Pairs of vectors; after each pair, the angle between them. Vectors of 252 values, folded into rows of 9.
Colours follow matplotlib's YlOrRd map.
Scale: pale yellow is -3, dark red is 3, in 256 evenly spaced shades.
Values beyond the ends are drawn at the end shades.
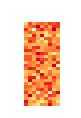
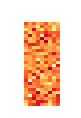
nearly opposite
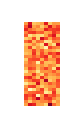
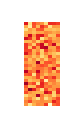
nearly opposite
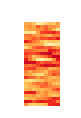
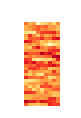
nearly parallel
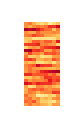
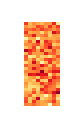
partly aligned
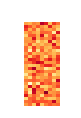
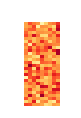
partly opposed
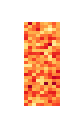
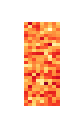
nearly parallel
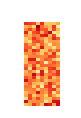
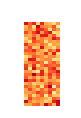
nearly parallel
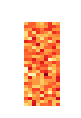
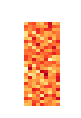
nearly parallel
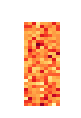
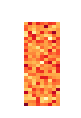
orthogonal
